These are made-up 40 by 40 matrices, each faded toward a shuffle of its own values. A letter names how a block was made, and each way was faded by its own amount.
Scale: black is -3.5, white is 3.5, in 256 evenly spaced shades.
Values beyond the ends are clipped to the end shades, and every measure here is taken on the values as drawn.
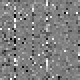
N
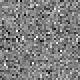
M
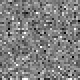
M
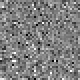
M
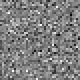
M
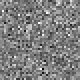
M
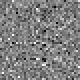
M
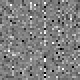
N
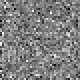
M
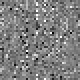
N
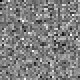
M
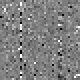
N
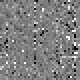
N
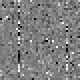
N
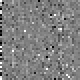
N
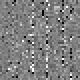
N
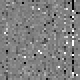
N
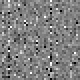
N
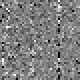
N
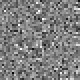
M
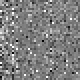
N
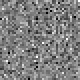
M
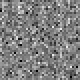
M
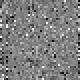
N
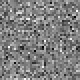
M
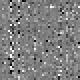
N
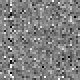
N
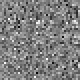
M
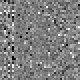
N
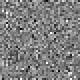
M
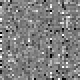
N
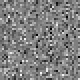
N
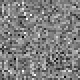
M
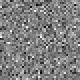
M
